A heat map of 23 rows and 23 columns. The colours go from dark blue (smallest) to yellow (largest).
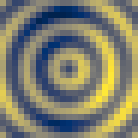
The ninth with the lowest average is the top middle. Concentric rings centre on the centre. The bottom right is the ninth with the highest average. No single row or column stands out from its neighbours.
